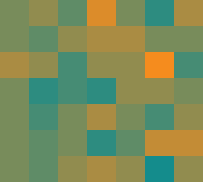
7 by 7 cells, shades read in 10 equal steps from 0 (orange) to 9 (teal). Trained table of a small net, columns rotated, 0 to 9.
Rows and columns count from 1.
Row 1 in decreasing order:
8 6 5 5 4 3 1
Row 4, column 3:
7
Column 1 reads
5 5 3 5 5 5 5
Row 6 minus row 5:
0 -1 0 5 1 -5 -2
